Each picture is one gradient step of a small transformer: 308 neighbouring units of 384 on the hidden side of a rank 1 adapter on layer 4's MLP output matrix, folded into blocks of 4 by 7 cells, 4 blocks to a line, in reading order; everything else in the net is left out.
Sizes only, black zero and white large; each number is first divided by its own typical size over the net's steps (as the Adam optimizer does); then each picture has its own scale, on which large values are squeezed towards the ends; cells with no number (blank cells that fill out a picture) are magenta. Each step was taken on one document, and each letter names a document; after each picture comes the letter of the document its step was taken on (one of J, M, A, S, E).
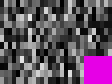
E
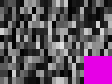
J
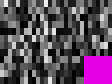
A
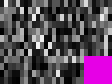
A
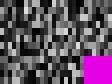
J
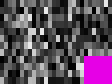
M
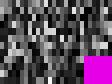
A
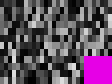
J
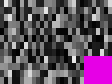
M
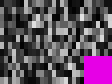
J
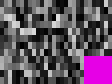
E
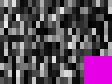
E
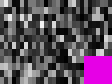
M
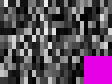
A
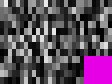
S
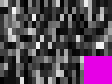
A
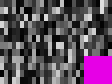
J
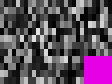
S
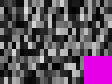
J
